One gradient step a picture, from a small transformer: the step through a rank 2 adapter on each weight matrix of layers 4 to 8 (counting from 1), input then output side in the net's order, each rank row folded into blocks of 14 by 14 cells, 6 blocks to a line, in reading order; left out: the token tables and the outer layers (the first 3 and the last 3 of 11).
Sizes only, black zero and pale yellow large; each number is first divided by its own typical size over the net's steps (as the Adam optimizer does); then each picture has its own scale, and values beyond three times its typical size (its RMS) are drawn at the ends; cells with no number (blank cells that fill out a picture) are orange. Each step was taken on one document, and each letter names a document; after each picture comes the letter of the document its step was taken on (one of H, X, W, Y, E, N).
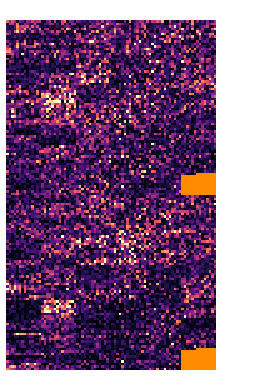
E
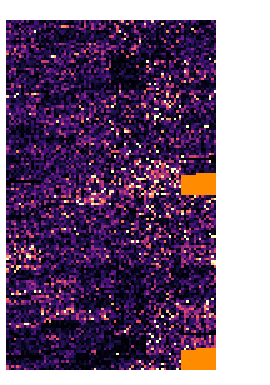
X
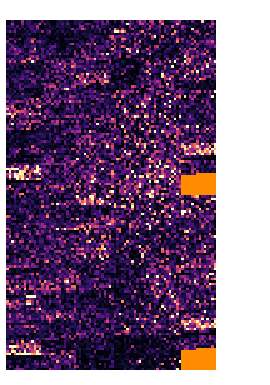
X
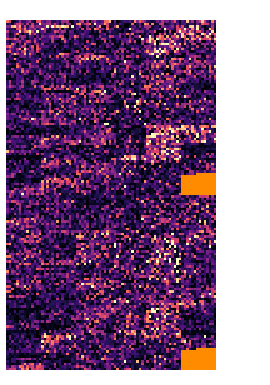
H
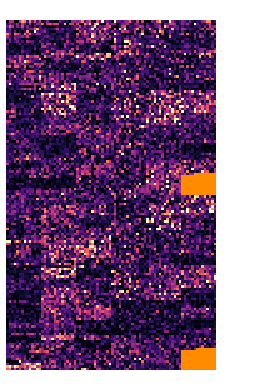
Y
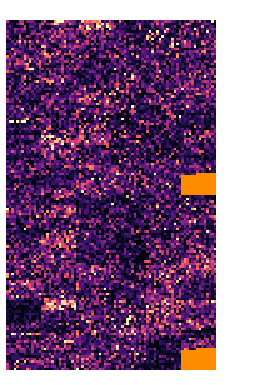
H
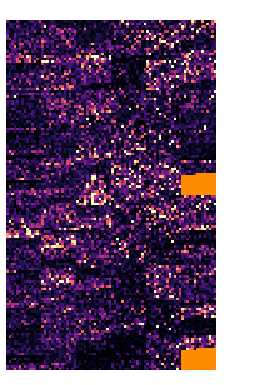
X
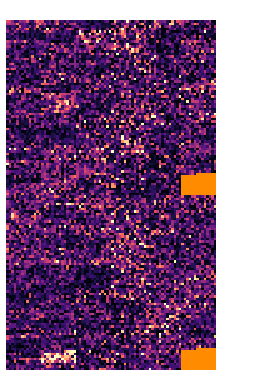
E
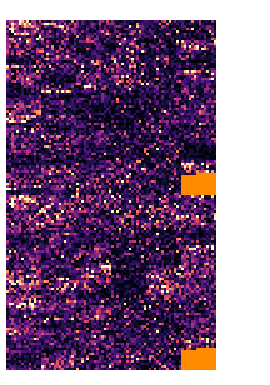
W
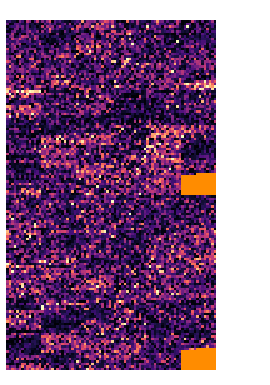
H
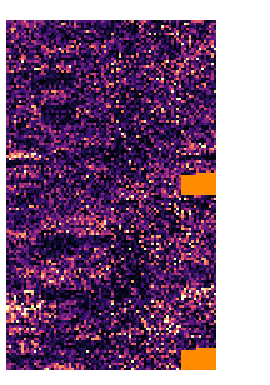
W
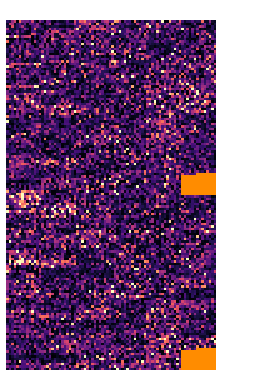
Y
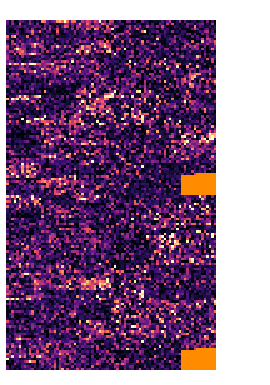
H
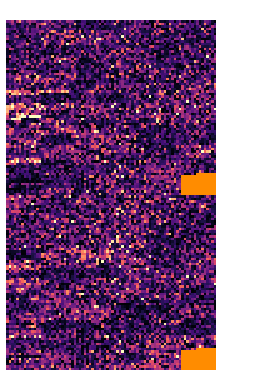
E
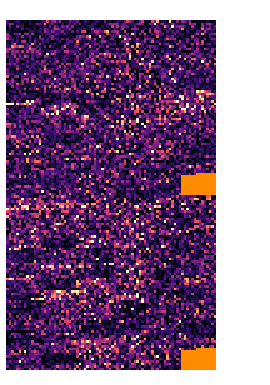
Y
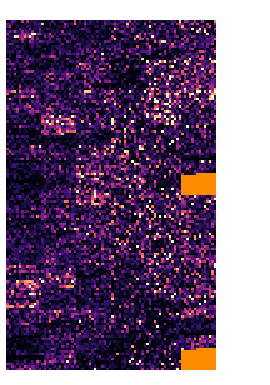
X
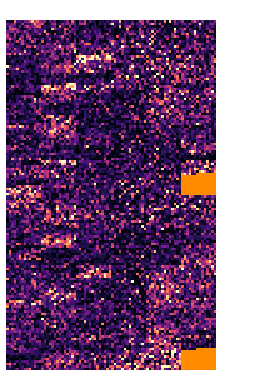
W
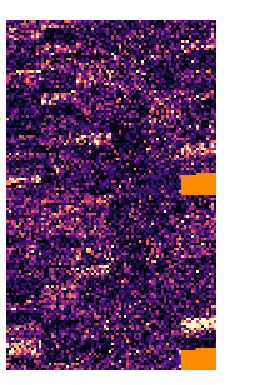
W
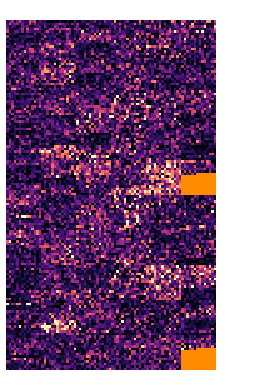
E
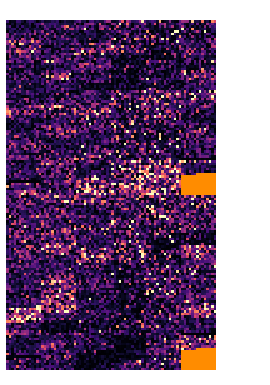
X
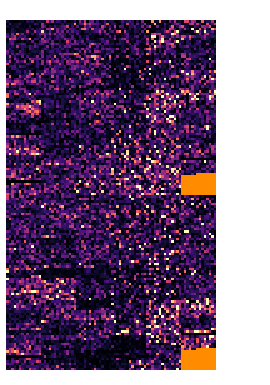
X
